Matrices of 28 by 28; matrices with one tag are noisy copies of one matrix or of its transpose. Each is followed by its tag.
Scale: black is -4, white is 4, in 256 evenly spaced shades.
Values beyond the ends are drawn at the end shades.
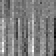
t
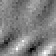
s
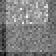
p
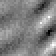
s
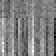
t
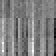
t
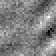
s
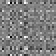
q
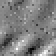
s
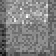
p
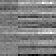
t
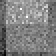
p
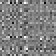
q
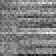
t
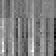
t
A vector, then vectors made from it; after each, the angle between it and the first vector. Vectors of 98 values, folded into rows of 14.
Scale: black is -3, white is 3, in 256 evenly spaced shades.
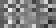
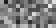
partly aligned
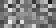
nearly parallel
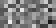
nearly parallel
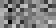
nearly opposite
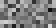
partly aligned
